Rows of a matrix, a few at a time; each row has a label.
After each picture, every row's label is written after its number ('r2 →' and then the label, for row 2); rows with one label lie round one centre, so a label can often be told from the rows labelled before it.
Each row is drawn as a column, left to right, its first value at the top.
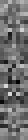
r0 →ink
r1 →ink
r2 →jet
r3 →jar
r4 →jet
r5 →ink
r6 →ink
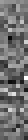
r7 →jar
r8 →jar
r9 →jet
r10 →jet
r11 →ink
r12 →jet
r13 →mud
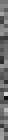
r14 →ink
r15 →jet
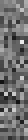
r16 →jar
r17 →jet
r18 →jar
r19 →jet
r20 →ink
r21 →mud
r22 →ink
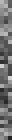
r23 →ink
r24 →ink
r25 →mud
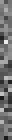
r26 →jet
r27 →mud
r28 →jar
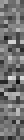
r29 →jar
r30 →jet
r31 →mud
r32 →mud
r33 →jet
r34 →mud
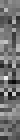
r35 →jar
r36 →mud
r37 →jar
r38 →jet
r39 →jar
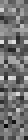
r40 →mud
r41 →ink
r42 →mud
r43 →mud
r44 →jet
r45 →ink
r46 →mud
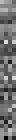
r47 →ink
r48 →mud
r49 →ink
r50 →mud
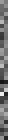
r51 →jet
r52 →jar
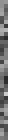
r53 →ink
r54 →jet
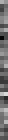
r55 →jet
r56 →jet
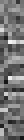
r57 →ink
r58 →jet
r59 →mud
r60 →mud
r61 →mud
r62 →mud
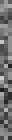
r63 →mud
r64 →ink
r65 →jar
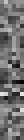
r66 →jet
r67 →jet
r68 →ink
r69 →jar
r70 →jar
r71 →jet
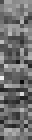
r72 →mud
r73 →ink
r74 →ink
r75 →ink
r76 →ink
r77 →jet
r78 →ink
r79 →jar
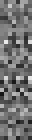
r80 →jar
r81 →mud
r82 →ink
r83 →jet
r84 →mud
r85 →jar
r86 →jet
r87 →mud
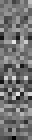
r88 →jet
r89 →mud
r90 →jar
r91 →mud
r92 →jet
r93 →jar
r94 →mud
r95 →jet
